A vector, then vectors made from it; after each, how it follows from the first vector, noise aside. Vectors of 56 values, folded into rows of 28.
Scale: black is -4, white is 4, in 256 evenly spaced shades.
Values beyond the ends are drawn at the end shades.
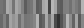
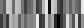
scaled up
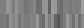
shrunk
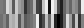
scaled up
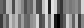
scaled up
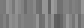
shrunk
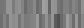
shrunk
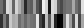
scaled up
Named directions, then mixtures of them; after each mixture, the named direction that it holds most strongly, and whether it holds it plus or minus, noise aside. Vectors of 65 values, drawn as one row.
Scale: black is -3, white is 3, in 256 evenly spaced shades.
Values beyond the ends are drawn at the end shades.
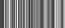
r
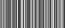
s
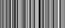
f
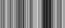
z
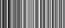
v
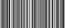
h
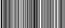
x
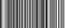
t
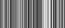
z, minus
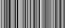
r, minus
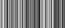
v, minus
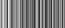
v, minus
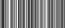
r, plus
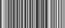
t, plus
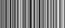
f, plus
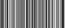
h, plus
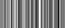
f, minus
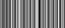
f, plus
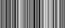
f, plus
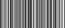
h, minus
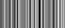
f, plus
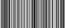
h, plus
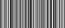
h, minus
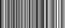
t, plus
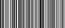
r, plus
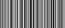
s, minus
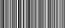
s, plus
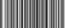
t, plus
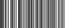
r, plus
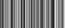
r, plus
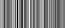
r, minus
